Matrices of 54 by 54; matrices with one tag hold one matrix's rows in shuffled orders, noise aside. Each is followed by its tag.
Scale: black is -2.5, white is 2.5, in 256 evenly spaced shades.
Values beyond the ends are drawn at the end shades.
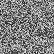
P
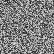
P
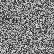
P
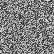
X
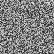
X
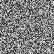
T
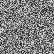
X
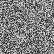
T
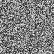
T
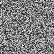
P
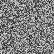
T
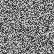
X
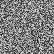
X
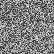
P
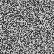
T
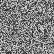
P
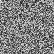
X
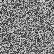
T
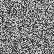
P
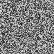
T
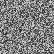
X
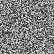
P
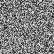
X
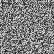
P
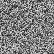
P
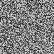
T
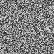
X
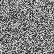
P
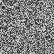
T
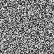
X
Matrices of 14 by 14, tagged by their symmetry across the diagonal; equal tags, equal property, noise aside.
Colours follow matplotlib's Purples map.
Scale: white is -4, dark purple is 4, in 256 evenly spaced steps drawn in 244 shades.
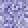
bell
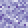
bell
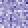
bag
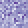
bag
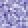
bag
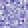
bag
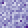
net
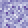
net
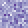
net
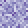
net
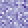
bell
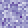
bag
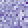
bell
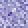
bag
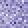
bell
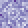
net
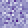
bell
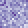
net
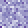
bell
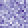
bag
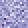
bell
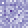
net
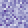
bell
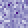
bell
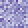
bag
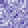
net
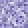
net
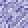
net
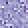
bag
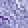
bag
